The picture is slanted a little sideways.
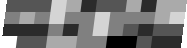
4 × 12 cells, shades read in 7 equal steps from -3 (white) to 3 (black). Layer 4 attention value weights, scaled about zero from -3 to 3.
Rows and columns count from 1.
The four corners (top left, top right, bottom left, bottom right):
1 -1 -3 2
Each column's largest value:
2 2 2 0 2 2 1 3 3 2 2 2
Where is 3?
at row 4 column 8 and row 4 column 9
